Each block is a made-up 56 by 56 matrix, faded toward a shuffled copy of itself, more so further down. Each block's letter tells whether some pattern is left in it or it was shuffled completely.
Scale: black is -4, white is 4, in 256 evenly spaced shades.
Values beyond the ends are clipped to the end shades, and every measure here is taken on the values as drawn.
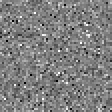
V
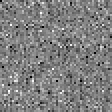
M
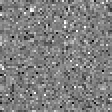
M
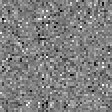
M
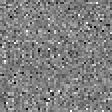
M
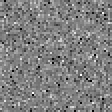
V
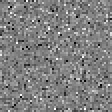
V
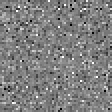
M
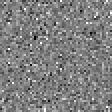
M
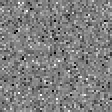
V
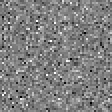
M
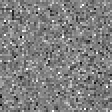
V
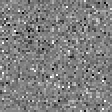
M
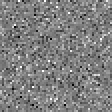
V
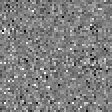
M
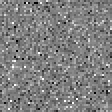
V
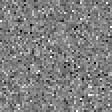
V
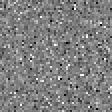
V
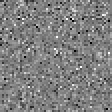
M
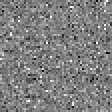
M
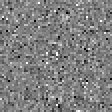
M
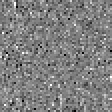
M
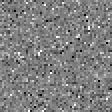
V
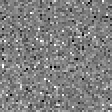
M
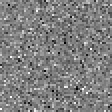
V
